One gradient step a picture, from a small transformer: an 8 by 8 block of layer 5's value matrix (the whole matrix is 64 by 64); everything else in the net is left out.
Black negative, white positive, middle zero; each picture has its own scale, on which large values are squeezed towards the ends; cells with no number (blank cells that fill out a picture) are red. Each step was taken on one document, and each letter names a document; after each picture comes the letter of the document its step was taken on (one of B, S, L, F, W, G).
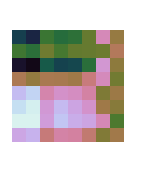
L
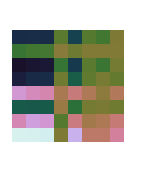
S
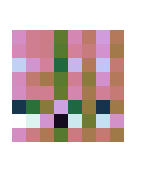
S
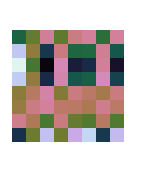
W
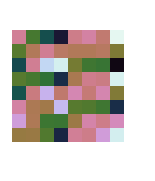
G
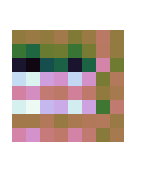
L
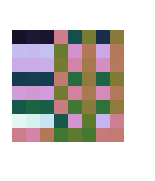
S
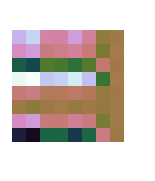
L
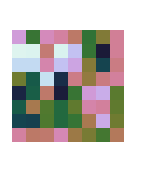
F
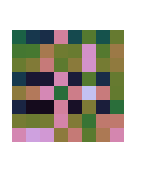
S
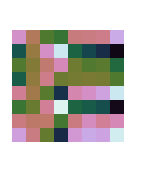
G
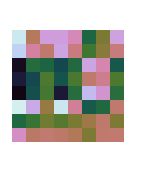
F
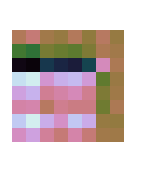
L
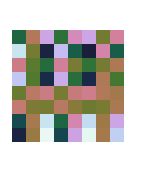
W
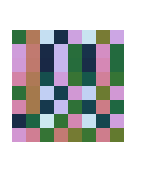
W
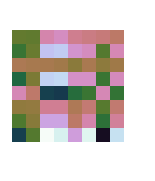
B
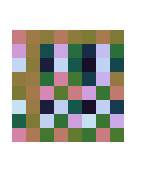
W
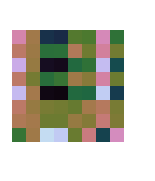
B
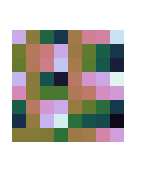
G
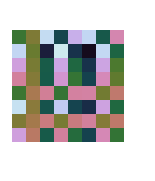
W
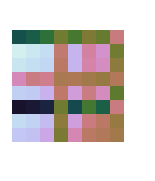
S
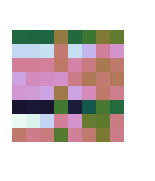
S
